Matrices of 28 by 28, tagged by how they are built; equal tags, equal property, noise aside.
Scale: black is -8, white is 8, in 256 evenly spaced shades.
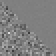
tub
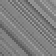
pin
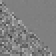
tub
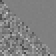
tub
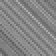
pin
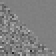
tub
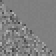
tub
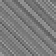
pin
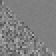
tub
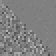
tub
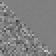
tub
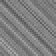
pin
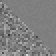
tub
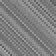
pin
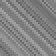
pin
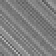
pin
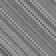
pin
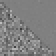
tub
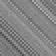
pin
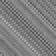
pin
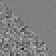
tub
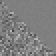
tub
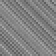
pin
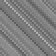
pin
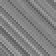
pin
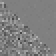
tub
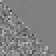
tub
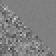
tub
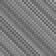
pin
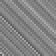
pin
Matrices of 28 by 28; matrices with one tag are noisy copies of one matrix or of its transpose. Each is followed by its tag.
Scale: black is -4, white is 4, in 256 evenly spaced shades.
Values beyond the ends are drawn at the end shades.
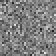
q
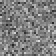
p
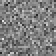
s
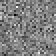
q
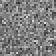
s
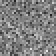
p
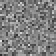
s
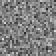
s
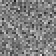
p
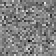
q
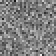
p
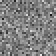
p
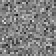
s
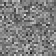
q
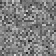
q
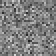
q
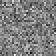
q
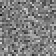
p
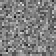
s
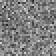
p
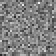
s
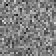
s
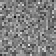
s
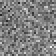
p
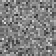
s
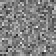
s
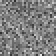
p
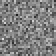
s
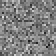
q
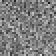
p
